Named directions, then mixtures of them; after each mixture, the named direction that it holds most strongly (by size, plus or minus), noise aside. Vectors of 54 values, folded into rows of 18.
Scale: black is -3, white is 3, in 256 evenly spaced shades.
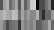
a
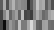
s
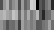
a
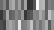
s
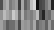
a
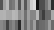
a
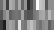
s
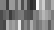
a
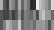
a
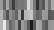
s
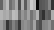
a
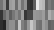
s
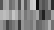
a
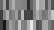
s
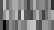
s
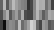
s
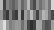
s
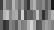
s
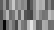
s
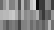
a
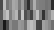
s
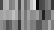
a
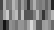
s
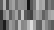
s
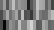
s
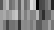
a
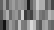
s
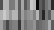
a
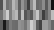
s
